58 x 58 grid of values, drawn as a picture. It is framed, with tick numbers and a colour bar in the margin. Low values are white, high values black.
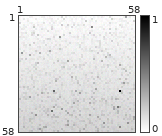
No single row or column stands out from its neighbours. There are no regular stripes. The values are skewed, with a long tail toward high values. Values rise toward the bottom. On average the colour sits 10% of the way up the scale. The texture is fine-grained noise.
